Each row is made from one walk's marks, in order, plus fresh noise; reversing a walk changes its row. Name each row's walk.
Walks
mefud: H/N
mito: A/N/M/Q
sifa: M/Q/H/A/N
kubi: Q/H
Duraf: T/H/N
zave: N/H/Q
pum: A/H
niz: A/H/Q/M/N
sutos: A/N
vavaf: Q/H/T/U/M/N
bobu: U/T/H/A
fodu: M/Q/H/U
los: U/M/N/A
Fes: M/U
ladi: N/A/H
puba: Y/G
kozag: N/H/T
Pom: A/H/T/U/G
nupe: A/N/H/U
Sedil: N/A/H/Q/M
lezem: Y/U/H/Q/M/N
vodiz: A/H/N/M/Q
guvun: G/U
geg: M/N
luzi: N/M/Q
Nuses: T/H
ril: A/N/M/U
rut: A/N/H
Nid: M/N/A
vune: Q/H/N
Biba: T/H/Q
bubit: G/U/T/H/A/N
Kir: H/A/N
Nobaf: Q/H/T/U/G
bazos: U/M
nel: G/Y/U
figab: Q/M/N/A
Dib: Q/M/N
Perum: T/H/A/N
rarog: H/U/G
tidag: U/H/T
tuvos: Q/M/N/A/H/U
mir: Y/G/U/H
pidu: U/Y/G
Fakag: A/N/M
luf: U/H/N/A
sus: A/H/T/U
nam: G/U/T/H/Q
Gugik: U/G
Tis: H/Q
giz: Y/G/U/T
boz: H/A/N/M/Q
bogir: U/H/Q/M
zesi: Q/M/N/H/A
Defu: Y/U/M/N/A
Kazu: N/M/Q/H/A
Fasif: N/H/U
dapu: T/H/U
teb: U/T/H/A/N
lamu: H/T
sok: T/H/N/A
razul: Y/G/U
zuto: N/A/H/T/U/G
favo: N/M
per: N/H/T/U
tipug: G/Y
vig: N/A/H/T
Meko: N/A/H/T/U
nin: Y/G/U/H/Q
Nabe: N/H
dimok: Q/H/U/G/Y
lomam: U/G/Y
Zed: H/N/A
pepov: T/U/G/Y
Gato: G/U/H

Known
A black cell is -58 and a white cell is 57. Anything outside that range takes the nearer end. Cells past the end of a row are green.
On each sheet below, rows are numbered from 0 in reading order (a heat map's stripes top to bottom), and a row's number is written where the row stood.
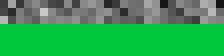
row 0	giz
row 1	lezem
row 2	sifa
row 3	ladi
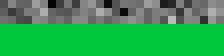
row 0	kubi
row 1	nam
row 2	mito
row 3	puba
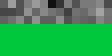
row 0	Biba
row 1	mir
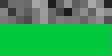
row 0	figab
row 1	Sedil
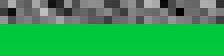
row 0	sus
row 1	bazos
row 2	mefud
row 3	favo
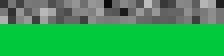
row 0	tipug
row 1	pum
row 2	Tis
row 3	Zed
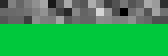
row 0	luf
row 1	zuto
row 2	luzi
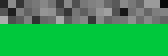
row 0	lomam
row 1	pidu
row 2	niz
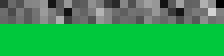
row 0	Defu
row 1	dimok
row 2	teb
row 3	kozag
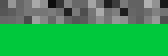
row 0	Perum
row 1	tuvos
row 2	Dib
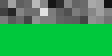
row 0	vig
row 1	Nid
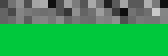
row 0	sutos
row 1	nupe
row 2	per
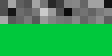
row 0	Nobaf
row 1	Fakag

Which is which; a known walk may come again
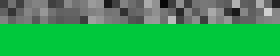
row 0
nin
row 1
sok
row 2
vune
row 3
razul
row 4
Meko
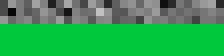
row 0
ril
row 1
Pom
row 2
pum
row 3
los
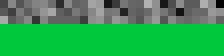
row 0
pidu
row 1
Nid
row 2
Dib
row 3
vavaf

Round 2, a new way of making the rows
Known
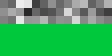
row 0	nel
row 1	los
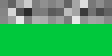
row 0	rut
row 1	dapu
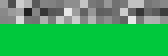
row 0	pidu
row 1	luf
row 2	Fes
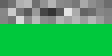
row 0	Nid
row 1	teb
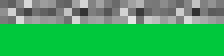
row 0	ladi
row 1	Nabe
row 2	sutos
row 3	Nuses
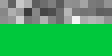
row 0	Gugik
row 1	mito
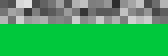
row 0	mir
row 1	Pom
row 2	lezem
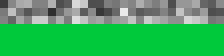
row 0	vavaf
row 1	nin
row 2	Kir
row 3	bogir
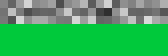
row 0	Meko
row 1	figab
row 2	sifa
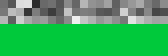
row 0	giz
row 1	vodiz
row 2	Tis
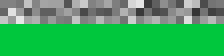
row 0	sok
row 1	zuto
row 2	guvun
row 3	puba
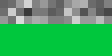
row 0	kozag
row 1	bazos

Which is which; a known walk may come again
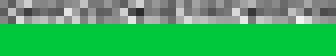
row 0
sus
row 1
luf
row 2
rut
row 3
boz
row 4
sutos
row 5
Biba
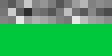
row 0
pum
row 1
zave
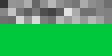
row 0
Dib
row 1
teb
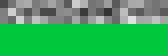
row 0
geg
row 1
Nobaf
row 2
Fakag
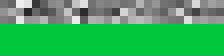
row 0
nel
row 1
nupe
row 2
bobu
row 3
ladi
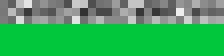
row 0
Fasif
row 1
puba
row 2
rarog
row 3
mefud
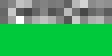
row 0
ril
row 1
per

